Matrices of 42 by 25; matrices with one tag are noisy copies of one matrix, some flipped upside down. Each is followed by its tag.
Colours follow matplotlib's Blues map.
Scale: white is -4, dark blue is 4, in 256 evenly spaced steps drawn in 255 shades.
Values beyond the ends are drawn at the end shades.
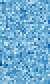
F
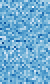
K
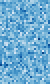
F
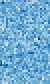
F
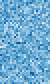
K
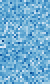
K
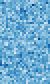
F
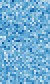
K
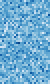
K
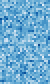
F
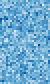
F
